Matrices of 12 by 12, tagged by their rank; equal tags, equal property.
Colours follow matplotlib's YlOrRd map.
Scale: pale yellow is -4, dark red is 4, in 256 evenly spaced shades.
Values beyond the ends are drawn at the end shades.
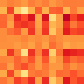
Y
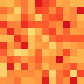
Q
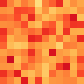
Q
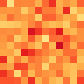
Q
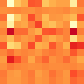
Y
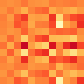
Y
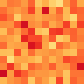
Q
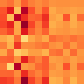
Y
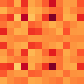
Y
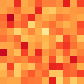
Q
